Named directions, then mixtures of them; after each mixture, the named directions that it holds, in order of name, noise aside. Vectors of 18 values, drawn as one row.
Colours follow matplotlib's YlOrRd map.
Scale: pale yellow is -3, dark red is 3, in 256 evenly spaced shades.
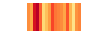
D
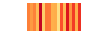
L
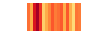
D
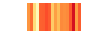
D, L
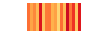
L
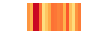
D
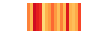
D, L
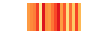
L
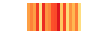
L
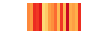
D, L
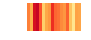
D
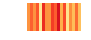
L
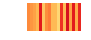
L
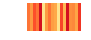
D, L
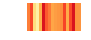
D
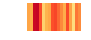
D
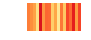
D, L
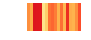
D, L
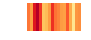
D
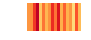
D, L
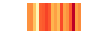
D, L
